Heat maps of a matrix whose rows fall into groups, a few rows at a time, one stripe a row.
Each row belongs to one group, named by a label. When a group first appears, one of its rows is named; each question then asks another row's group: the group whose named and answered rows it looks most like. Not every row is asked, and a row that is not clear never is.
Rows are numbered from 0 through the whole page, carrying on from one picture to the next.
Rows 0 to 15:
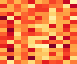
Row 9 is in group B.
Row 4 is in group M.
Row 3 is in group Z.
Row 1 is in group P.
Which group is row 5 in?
Z
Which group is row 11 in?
B
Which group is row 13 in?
B
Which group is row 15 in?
P
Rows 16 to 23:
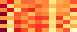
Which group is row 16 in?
Z
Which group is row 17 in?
M
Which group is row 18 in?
Z
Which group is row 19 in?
M
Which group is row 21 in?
M
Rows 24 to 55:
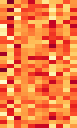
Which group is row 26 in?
Z
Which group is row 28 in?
Z
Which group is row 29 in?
B
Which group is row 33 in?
P
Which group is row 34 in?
B
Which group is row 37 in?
M
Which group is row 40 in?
Z
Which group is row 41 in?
M
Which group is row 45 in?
P
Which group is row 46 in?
P
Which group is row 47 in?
P
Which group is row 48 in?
B
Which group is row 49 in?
Z
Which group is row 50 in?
P
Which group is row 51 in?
Z
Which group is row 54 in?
M
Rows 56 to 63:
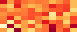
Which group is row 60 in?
Z
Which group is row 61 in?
P
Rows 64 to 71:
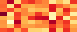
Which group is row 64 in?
Z
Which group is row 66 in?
B
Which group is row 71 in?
B
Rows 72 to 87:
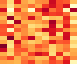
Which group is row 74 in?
P
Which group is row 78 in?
B
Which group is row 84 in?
M
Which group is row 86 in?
B
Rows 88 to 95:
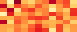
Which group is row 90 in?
Z
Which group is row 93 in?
M
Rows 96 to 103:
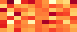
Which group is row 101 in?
P
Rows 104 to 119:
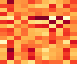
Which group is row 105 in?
B
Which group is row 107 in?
M
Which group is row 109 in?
B
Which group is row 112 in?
B
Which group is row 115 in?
Z
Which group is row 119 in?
P
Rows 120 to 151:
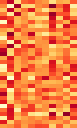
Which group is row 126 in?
B
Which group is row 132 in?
M
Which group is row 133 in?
M
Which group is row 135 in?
B
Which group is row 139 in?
P
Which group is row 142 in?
P
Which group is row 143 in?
M
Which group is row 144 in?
P
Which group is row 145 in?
M
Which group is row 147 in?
Z
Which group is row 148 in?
B
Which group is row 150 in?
M
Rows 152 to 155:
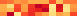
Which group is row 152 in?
B
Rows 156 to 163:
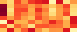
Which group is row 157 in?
M
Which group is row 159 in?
M
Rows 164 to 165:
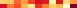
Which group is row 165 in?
P
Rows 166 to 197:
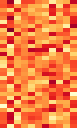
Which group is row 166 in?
Z
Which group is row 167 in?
B
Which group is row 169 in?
B
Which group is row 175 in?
Z
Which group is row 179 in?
M
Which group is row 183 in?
P
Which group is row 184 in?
P
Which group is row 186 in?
B
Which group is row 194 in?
Z
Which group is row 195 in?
Z
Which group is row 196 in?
Z
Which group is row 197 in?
P
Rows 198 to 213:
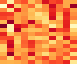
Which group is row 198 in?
P
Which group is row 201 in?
B
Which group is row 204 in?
M
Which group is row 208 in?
Z
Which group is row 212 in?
P
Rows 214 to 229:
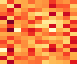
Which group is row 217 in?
B
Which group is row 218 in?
M
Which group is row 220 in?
B
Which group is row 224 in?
P
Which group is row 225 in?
B
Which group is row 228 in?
M
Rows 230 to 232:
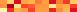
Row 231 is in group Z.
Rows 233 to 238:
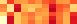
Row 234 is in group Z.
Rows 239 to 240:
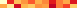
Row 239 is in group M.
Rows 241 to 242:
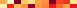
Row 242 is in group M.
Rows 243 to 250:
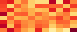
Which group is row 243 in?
B
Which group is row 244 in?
P
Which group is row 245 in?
B
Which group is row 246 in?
M
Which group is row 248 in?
M
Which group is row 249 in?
M
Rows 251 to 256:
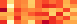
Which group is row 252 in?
P
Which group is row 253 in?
M
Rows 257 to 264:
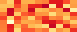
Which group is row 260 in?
Z
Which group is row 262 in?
P
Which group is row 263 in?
B
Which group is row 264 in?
Z
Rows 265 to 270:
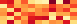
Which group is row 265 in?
B
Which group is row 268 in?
Z
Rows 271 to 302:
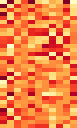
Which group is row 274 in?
M
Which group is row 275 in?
P
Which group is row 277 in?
B
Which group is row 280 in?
B
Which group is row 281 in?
B
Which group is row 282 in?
P
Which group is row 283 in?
P
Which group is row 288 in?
P
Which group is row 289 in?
Z
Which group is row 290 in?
M
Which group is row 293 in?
Z
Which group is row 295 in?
P
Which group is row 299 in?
M
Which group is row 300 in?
Z
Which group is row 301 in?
M
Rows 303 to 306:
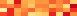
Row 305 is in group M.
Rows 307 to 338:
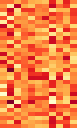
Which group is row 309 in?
Z
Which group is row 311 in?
P
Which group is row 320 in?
M
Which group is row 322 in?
M
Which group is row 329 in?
Z
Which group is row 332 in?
Z
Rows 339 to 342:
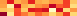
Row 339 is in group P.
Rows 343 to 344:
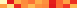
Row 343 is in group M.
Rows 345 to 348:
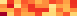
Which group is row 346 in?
Z
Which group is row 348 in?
M
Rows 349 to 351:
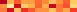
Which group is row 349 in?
M
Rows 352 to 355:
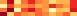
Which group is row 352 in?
Z
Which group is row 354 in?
Z
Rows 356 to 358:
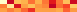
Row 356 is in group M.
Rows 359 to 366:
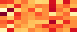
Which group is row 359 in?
B
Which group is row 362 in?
M
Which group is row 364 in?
B
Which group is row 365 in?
P
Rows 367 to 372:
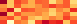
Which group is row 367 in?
M
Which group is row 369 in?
Z
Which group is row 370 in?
M
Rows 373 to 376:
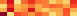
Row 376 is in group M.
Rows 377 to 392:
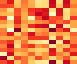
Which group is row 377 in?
B
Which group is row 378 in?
B
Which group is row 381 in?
P
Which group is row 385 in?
Z
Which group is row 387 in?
B
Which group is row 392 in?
B
